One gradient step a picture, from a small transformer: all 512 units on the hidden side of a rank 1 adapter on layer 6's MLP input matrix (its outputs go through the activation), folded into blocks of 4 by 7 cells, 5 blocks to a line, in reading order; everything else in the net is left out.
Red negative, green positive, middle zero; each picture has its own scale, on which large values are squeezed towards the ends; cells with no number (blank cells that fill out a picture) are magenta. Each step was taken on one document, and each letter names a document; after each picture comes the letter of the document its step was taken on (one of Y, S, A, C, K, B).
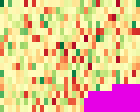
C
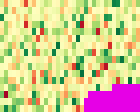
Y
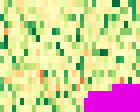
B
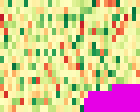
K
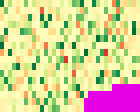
C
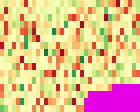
B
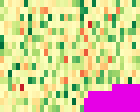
C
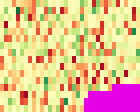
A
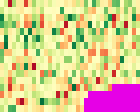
B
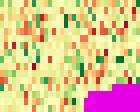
K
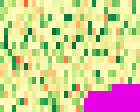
B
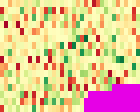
A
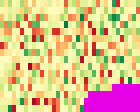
K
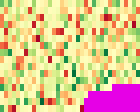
B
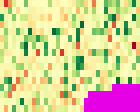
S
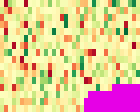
Y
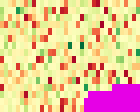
A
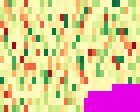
Y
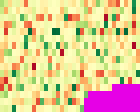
B
